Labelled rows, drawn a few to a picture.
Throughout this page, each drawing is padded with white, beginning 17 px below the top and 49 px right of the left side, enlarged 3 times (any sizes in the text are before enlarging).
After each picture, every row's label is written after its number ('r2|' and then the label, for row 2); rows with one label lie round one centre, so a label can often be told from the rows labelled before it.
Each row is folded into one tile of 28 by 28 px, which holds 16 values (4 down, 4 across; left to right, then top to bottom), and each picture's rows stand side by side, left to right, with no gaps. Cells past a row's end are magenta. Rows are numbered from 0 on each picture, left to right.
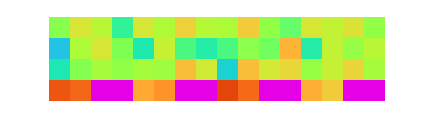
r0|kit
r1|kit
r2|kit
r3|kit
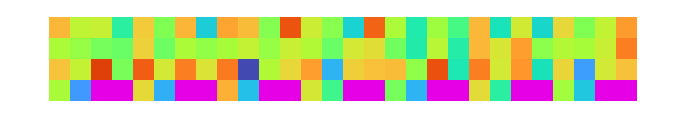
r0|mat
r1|mat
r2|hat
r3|hat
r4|mat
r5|mat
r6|hat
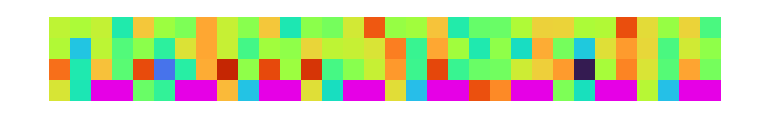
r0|mat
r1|hat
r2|mat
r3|hat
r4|mat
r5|kit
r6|hat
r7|mat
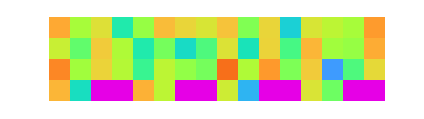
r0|mat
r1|kit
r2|mat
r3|hat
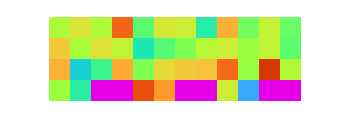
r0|hat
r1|kit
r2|mat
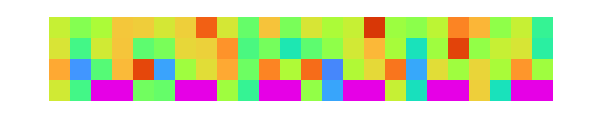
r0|hat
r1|hat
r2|mat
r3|hat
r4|hat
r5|mat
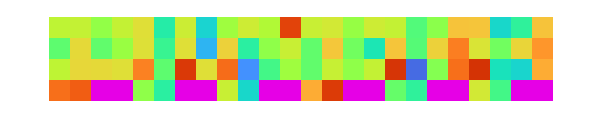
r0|kit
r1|mat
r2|hat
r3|kit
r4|hat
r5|hat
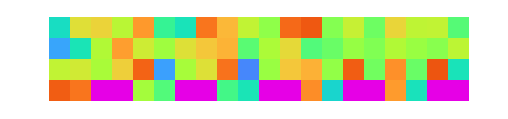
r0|kit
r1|hat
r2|hat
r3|mat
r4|mat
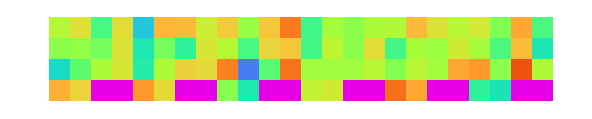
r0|kit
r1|kit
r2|hat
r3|kit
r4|kit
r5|mat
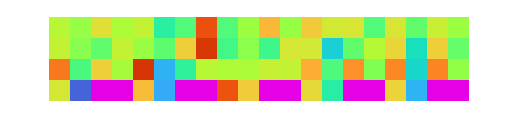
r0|mat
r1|hat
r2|kit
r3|mat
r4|mat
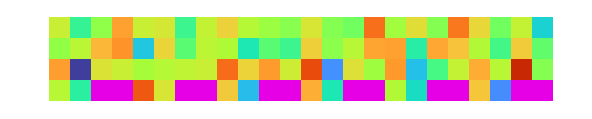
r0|hat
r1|kit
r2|mat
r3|hat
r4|hat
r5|mat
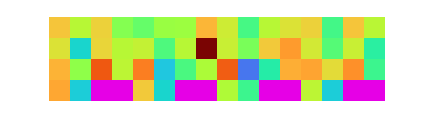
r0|mat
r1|hat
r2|hat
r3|mat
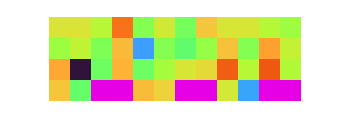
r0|hat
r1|kit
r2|mat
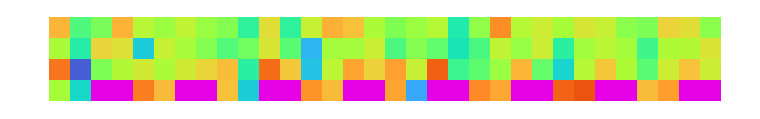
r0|hat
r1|kit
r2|mat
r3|kit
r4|mat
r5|kit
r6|kit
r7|kit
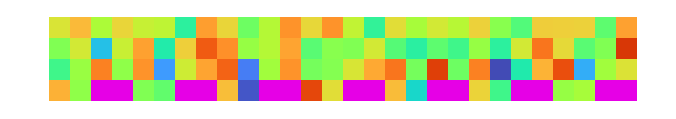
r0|kit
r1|hat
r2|hat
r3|kit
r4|mat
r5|hat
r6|hat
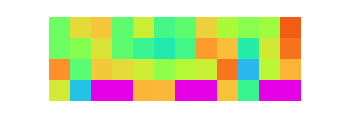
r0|mat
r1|kit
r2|hat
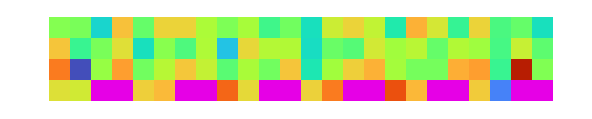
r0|hat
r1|kit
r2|kit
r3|kit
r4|kit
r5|mat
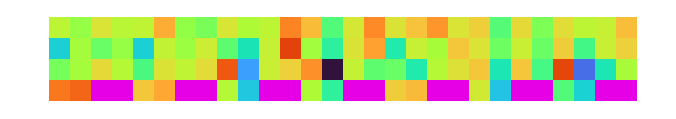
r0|kit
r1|kit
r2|hat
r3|hat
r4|kit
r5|mat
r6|hat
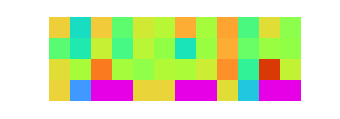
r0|mat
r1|kit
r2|mat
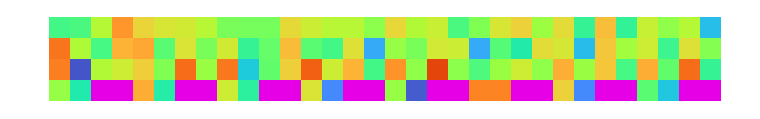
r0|hat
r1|mat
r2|hat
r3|mat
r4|mat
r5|kit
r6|mat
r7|mat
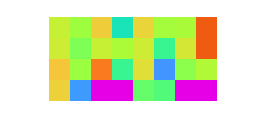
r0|mat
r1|hat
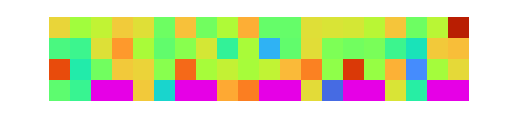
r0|hat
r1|mat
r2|kit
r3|mat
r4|hat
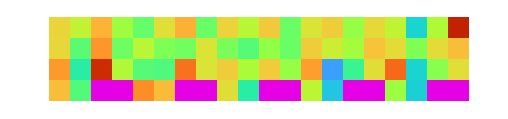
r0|mat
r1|kit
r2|mat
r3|hat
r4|hat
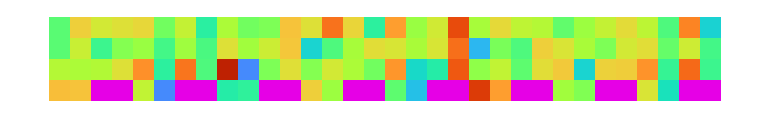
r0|kit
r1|mat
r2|hat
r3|kit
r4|hat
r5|kit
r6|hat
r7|mat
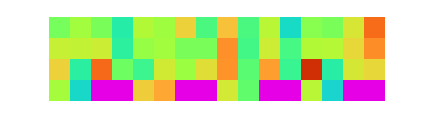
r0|mat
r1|kit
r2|mat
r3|hat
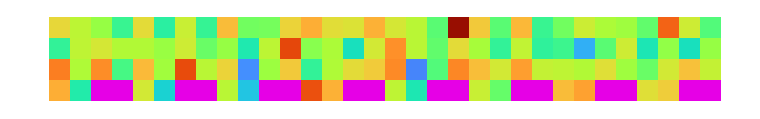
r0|mat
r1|mat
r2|hat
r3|kit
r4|hat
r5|mat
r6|kit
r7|kit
